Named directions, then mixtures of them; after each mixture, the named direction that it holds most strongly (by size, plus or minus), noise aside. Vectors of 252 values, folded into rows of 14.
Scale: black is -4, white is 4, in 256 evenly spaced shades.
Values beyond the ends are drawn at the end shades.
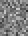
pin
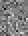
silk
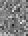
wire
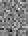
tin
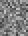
pin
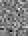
tin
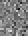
tin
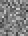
pin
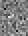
silk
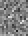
wire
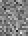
silk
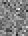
pin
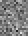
silk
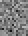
tin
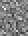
silk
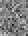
wire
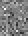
silk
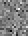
tin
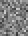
pin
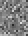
wire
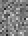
silk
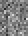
silk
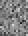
wire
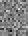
tin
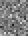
wire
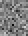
wire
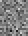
tin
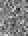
wire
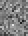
wire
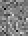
silk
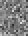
wire
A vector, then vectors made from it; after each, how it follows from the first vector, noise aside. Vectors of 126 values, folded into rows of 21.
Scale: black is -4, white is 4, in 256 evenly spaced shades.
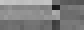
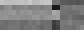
copied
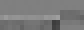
partly zeroed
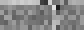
sign-scrambled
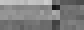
copied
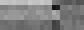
copied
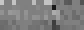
partly zeroed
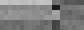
copied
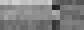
copied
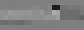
partly zeroed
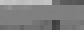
partly zeroed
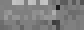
partly zeroed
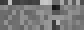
sign-scrambled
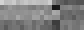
copied
